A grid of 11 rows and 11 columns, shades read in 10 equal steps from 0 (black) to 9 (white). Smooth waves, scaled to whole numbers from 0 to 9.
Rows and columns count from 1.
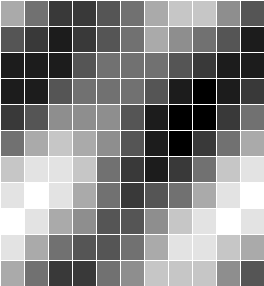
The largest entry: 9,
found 4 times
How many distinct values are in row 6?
8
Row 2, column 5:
3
